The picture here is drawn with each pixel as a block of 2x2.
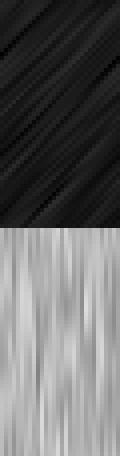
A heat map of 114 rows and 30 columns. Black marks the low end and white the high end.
The table splits into 2 rows of 1 panel. Panel 1,1: very low, slanting up to the right, faint in contrast. Panel 2,1: high, streaked downward.
